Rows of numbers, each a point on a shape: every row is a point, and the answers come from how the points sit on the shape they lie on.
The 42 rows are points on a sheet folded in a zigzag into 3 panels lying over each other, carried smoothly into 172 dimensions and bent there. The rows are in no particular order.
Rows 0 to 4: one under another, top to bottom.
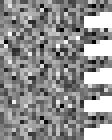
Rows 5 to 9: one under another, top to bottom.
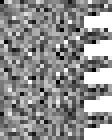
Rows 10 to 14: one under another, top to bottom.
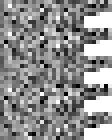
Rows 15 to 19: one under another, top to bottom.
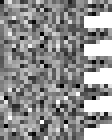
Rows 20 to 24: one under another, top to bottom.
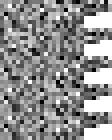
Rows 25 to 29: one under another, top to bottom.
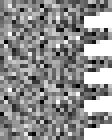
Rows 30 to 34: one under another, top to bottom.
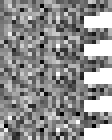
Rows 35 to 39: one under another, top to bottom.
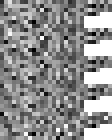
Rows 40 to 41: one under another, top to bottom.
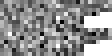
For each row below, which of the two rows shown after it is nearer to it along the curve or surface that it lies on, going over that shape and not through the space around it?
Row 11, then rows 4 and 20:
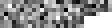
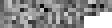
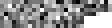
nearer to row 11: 20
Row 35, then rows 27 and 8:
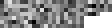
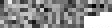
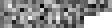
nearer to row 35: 27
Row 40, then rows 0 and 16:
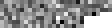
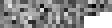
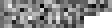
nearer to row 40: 16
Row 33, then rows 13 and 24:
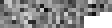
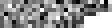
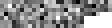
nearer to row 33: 13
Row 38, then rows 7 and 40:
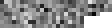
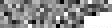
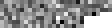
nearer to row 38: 7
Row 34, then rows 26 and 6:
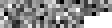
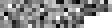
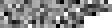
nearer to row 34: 26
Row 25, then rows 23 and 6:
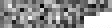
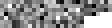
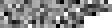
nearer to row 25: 23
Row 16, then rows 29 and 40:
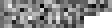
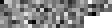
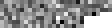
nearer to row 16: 40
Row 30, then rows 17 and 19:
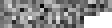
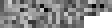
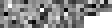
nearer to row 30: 17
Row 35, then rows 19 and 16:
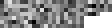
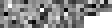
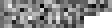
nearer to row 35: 19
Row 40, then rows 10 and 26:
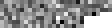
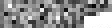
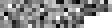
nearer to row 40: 26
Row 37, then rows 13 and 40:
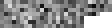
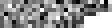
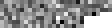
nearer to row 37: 13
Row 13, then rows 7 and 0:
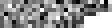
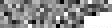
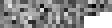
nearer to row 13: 0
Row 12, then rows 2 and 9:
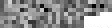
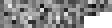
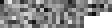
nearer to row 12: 2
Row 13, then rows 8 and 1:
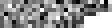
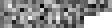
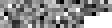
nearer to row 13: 1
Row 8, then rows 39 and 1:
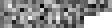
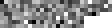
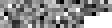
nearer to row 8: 1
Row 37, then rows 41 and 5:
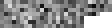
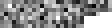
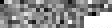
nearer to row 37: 5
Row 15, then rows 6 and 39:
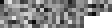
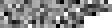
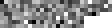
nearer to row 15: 39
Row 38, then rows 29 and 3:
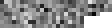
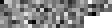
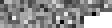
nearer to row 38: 29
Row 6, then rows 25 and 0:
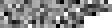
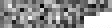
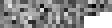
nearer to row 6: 0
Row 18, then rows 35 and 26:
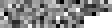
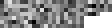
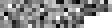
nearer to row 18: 26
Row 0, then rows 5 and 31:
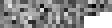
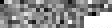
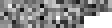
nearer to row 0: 5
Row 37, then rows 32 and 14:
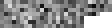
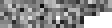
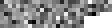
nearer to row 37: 14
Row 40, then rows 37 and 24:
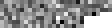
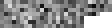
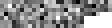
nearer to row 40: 24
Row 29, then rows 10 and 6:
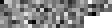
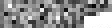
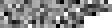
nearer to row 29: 6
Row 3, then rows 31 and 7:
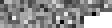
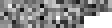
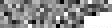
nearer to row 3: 31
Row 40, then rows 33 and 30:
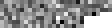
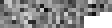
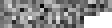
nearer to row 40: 30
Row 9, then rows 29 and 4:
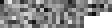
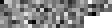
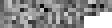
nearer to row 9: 29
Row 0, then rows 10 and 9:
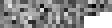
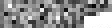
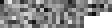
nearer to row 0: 10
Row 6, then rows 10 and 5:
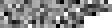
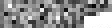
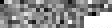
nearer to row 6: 5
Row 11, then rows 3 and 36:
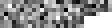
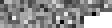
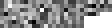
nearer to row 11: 3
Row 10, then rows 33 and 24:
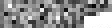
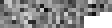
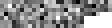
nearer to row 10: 33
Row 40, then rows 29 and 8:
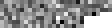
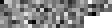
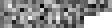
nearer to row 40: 8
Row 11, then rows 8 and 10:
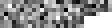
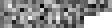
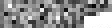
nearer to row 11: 8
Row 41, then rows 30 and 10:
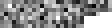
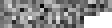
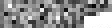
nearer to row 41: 30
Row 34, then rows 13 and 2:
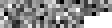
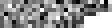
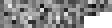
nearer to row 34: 13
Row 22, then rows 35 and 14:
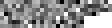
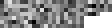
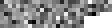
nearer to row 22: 14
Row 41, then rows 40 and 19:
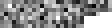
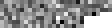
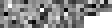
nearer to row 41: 40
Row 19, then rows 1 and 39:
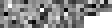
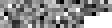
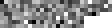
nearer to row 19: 39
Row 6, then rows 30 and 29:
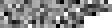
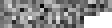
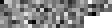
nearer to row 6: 29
